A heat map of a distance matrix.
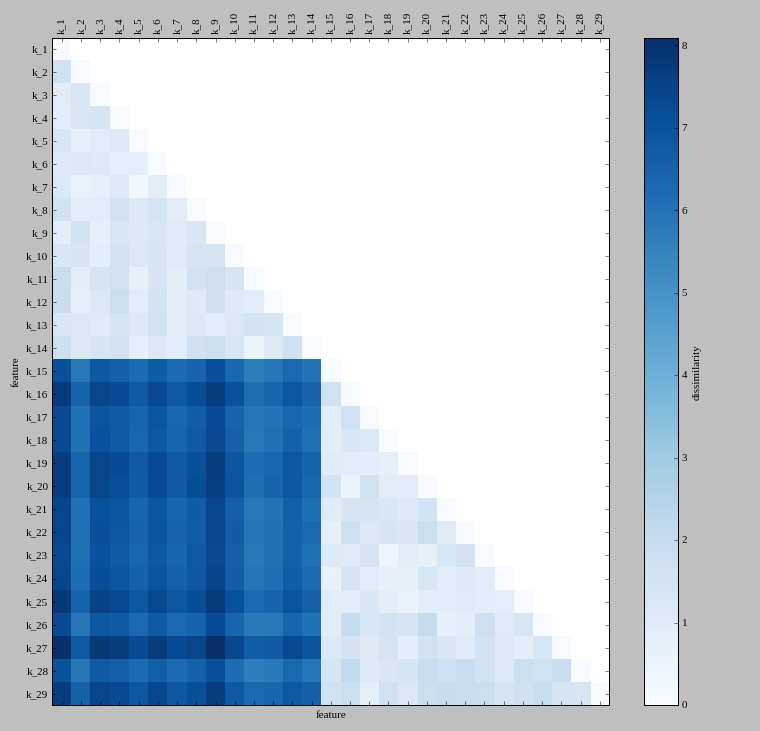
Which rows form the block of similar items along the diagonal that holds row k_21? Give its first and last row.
k_15 to k_29
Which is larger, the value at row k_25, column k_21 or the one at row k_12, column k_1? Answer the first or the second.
the second
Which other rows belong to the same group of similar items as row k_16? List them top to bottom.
k_15, k_17, k_18, k_19, k_20, k_21, k_22, k_23, k_24, k_25, k_26, k_27, k_28, k_29
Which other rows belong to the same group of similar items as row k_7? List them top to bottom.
k_1, k_2, k_3, k_4, k_5, k_6, k_8, k_9, k_10, k_11, k_12, k_13, k_14
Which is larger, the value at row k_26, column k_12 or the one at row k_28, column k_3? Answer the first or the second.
the second
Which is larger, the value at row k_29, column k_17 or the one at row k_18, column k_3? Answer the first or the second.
the second
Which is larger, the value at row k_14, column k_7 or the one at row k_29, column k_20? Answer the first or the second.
the second
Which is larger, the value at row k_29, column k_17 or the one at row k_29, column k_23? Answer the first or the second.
the second
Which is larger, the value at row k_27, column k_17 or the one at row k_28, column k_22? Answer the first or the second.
the second
